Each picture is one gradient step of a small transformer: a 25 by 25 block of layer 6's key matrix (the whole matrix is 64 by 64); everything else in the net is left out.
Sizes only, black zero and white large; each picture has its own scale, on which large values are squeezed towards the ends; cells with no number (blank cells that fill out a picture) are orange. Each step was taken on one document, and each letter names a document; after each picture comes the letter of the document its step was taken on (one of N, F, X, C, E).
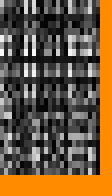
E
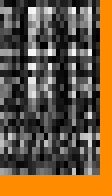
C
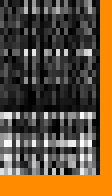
E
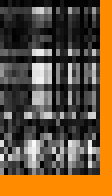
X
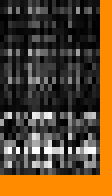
X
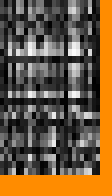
C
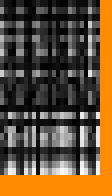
C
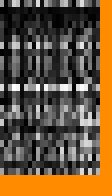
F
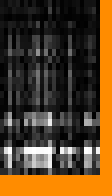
X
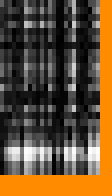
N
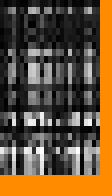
X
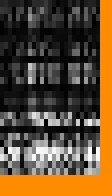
X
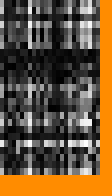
F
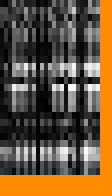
N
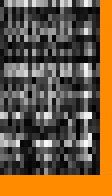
E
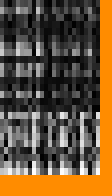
C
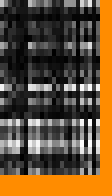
F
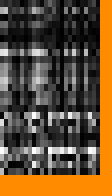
X
